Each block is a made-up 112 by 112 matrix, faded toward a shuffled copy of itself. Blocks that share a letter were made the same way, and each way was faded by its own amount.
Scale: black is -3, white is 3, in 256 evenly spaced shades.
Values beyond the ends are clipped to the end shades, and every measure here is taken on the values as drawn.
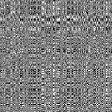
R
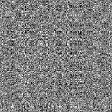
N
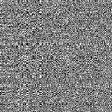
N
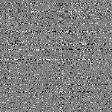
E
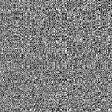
N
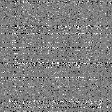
E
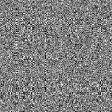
N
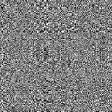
N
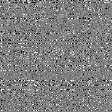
E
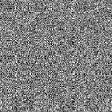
N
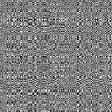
R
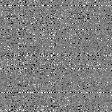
E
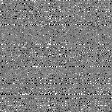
E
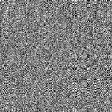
N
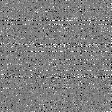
E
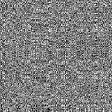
N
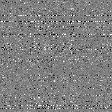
E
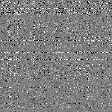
E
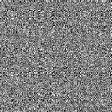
N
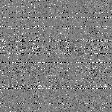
E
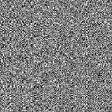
N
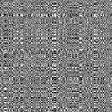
R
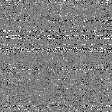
E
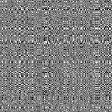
R
